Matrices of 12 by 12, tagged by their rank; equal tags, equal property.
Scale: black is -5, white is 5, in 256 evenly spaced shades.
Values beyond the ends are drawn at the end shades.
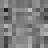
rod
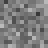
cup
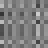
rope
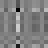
rope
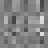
rod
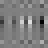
rope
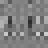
rod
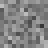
cup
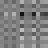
rope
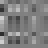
rope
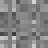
rod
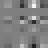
rope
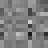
rod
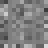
rod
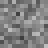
cup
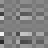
rope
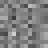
rod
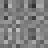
rod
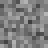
cup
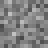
cup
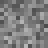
cup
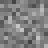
cup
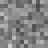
cup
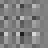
rope
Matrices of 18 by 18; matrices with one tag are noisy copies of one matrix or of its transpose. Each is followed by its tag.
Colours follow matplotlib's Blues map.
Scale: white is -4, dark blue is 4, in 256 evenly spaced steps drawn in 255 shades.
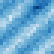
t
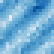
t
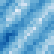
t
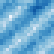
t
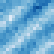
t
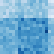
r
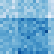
r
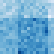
r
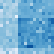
r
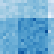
r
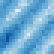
t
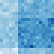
r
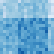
r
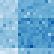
r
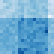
r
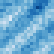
t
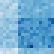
r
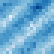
t
